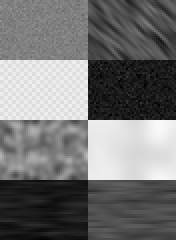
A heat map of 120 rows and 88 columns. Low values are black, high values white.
The table splits into 4 rows of 2 panels. Panel 1,1: middling, fine-grained, faint in contrast. Panel 1,2: low, slanting down to the right. Panel 2,1: very high, checkered, faint in contrast. Panel 2,2: very low, fine-grained, faint in contrast. Panel 3,1: middling, blotchy. Panel 3,2: very high, smooth, faint in contrast. Panel 4,1: very low, streaked across, faint in contrast. Panel 4,2: low, streaked across, faint in contrast.
